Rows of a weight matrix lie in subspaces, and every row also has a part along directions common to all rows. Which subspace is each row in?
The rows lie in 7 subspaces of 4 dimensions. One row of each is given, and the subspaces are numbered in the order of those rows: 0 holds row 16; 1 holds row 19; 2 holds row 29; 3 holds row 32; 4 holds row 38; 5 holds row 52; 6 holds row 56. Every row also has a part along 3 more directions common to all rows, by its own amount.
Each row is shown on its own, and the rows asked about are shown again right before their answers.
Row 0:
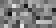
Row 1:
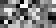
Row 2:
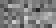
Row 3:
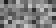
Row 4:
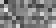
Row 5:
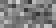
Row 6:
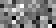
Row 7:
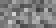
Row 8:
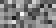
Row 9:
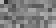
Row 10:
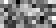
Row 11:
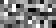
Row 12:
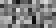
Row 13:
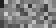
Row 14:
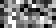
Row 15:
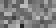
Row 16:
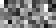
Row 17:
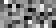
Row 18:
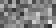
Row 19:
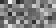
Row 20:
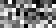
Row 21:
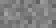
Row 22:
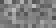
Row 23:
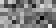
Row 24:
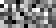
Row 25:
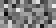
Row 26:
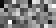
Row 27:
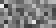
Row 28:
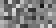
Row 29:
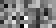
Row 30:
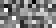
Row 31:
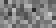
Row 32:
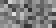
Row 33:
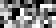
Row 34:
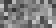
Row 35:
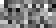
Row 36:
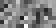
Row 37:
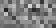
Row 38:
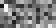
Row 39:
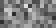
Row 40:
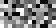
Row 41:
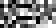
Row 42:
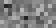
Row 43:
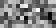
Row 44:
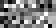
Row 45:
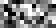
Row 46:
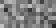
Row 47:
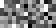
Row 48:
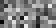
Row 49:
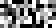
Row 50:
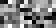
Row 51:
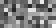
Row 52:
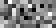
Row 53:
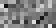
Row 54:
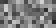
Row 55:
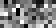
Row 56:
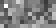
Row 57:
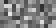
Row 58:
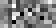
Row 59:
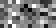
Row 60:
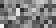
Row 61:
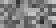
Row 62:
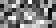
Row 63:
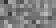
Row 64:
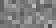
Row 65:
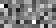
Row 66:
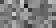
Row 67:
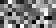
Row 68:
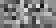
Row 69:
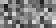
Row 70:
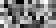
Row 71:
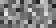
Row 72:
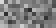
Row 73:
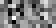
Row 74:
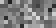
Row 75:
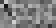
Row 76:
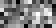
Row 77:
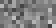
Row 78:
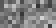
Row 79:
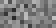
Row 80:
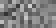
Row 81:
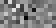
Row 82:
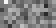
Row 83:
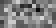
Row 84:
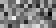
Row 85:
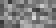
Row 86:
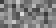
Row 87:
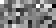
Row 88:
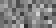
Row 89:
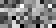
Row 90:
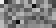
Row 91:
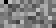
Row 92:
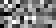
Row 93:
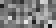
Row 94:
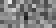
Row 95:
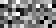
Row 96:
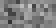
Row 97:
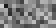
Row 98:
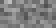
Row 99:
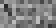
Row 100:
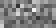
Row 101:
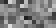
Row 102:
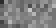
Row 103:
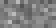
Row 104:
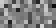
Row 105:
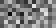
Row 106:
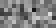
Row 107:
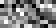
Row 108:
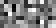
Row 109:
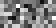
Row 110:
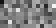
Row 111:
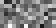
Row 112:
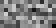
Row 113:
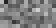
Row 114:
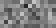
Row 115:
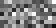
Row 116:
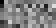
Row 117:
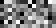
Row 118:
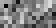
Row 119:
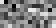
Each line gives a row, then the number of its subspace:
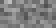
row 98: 5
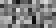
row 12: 6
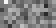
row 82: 3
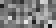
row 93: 6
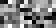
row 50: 1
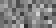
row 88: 2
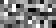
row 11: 4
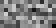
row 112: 4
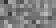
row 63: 1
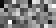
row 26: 0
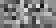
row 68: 6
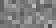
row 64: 6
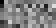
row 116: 0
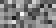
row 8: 2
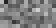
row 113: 2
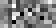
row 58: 2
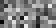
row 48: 2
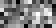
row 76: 2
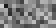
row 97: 6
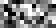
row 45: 3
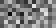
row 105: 1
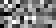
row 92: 5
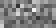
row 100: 5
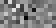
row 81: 5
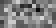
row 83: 3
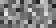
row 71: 0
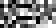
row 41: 4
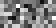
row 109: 5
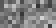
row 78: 6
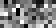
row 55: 5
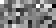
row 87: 0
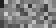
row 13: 0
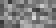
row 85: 4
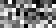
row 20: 5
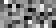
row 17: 4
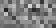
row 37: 4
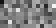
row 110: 0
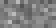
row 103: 3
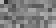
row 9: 4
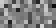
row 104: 0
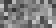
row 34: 2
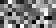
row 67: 1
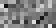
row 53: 6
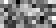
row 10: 3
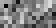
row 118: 6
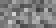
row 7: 3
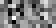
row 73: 2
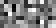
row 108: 4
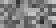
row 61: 3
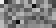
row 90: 1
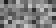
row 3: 3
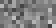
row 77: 2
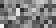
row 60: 5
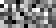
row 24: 2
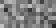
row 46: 4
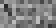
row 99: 4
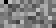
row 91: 3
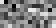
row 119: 4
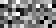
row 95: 0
